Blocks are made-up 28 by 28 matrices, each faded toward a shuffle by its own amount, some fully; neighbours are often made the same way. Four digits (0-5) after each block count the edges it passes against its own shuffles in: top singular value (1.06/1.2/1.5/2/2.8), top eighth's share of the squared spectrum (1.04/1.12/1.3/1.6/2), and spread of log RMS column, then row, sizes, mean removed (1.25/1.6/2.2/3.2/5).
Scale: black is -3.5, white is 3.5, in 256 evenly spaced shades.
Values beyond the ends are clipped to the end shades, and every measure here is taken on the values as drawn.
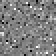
0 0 0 0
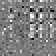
4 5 2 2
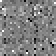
3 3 1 0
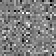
3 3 2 0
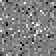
1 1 0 0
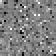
0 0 0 0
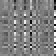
4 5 3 2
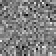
2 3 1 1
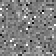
0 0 0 0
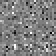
1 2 2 2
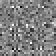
3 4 1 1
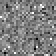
2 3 0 1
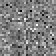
3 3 1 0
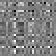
4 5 2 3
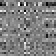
4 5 2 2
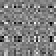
4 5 2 3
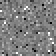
1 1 0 0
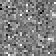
1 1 1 0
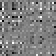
4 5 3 2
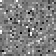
0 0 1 0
